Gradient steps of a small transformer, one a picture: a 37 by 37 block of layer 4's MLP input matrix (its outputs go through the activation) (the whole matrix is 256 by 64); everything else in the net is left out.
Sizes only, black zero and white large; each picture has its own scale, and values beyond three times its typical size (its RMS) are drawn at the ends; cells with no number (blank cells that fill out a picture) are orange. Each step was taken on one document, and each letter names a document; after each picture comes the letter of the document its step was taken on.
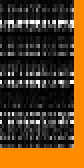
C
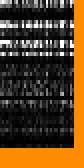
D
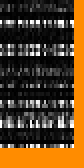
C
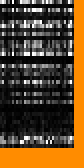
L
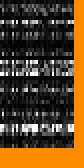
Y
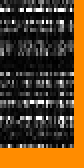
D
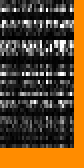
D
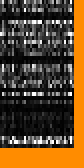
L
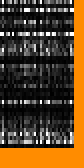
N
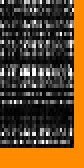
N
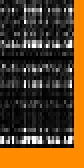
L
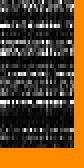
D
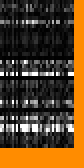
Y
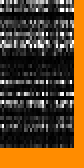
D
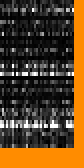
Y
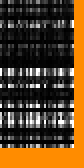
C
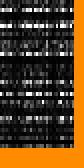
D
